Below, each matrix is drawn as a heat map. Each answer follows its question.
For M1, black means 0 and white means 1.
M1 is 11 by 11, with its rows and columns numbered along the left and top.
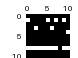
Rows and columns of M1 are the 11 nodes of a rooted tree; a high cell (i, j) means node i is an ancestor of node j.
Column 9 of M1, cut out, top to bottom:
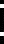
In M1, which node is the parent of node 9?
1
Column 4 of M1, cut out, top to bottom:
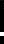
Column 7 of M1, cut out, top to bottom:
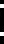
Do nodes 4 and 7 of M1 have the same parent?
no
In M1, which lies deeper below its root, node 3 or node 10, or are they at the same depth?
node 10
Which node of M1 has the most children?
1
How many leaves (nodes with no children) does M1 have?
7
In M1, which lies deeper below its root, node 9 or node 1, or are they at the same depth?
node 9
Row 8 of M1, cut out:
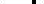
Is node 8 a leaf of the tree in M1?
no
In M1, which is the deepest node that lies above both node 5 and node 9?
1
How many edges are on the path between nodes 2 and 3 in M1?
1
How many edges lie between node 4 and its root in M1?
1
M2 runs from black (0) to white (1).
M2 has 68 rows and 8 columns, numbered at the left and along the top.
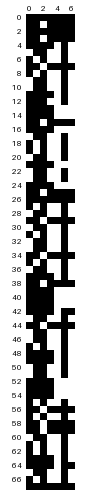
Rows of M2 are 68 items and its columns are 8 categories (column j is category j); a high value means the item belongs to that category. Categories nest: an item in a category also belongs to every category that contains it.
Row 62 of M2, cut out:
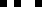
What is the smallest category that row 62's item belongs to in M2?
1
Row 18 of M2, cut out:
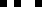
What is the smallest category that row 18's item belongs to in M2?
1
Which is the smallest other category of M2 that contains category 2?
7
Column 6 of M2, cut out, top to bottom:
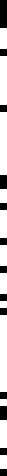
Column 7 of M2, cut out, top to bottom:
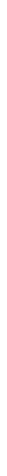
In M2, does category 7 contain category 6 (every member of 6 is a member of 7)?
yes
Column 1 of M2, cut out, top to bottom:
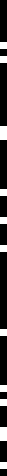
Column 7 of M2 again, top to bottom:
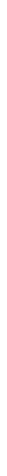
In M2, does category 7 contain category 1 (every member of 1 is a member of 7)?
yes
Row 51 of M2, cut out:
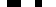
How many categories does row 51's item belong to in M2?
5
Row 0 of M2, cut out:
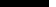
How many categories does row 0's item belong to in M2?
1
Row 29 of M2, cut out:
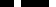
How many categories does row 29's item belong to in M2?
2
